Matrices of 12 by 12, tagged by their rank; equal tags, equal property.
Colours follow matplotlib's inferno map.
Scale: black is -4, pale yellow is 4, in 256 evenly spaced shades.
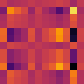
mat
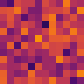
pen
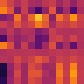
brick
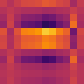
mat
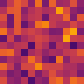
pen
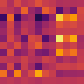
brick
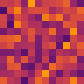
pen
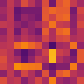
brick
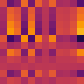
mat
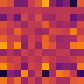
brick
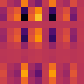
mat
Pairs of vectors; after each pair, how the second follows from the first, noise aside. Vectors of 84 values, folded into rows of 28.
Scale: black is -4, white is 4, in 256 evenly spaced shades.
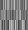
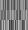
negated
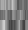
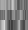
copied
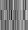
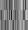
copied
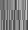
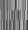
copied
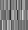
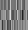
negated
